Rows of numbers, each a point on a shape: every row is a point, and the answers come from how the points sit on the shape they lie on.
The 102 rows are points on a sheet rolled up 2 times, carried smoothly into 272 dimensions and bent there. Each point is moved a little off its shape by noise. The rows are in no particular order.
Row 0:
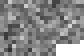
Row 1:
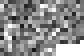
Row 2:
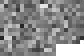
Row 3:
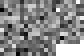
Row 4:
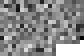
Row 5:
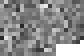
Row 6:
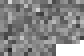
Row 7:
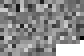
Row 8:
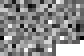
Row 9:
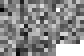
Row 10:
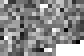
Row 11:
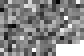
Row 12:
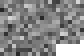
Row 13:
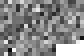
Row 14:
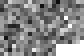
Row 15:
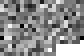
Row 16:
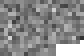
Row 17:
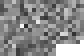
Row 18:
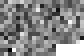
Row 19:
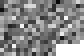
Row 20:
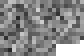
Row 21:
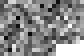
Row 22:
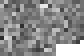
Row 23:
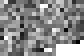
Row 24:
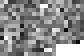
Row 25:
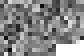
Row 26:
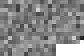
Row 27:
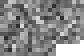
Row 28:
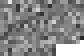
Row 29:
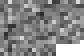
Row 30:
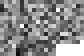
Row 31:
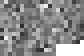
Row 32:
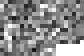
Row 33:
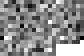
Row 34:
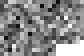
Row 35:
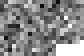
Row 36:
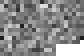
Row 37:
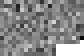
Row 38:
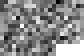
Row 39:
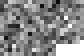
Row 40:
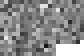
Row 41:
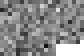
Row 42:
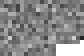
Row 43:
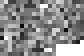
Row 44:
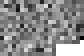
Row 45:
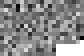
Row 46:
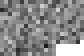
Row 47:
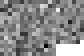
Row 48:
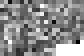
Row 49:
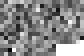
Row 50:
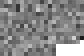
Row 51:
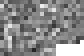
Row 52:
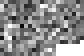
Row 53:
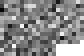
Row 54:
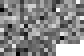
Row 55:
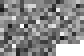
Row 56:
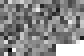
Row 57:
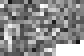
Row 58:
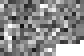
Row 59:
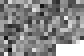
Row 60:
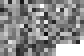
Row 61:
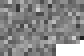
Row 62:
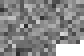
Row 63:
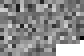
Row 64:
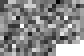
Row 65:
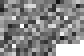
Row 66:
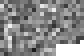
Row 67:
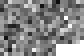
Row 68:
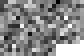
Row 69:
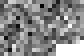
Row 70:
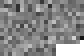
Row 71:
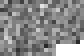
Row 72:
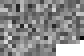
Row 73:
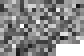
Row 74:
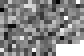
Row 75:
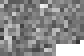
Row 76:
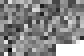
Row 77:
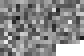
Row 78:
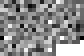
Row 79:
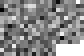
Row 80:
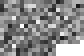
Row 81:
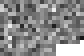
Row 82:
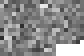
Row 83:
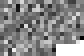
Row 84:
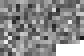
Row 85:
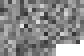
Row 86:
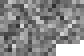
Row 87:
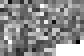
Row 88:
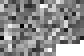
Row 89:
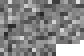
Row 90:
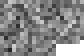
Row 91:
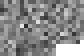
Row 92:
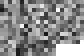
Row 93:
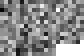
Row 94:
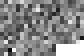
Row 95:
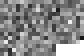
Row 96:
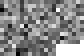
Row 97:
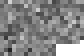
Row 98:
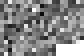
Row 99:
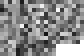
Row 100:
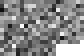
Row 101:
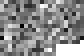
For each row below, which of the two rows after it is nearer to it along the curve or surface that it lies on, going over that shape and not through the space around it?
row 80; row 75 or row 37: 75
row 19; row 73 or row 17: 73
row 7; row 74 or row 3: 74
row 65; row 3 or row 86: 3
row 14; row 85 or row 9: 9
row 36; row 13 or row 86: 13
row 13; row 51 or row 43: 51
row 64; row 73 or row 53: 53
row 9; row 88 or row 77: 88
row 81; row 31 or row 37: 31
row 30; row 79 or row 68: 79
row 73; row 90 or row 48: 48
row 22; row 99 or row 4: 4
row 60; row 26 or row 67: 67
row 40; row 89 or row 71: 71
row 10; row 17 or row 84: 84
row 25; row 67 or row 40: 67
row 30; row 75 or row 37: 75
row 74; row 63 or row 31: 63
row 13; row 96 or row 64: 64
